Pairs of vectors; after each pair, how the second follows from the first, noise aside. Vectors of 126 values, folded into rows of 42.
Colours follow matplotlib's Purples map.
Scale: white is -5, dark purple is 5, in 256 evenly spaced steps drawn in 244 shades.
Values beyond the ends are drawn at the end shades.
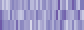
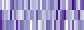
scaled up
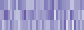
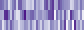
scaled up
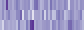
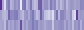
shuffled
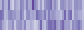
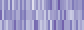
sign-scrambled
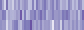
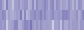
shrunk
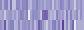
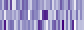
scaled up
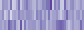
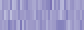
shrunk
